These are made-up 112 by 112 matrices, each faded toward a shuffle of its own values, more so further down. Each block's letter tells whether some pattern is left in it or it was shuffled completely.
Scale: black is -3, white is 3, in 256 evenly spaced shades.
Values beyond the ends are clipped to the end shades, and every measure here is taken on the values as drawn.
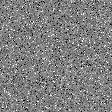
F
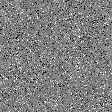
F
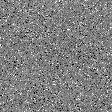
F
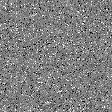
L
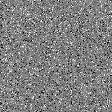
L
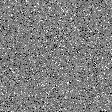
F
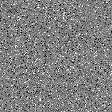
L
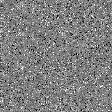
L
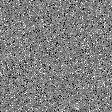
F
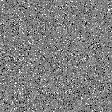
L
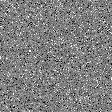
F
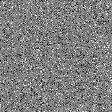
L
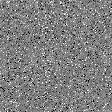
L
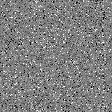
L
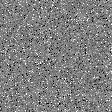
F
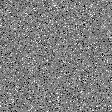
F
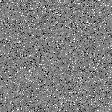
L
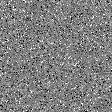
F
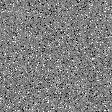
F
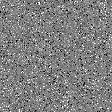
L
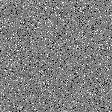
F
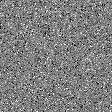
F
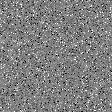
F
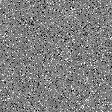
L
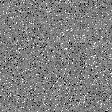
L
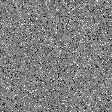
F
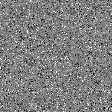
L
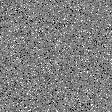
F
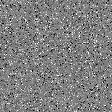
L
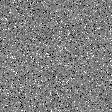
F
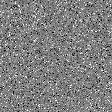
L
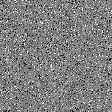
L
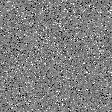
F
